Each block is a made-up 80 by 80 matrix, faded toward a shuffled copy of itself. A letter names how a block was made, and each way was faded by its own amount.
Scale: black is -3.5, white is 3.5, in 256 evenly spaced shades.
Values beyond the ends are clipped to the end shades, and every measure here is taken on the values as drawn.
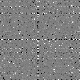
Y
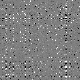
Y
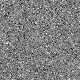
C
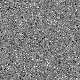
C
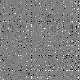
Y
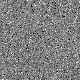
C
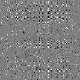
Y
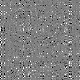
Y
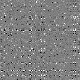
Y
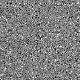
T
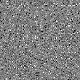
T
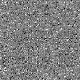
T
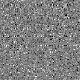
T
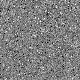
C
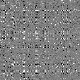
Y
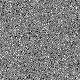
C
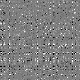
Y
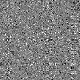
T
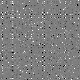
Y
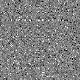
T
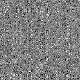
T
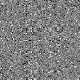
T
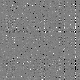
Y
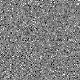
T
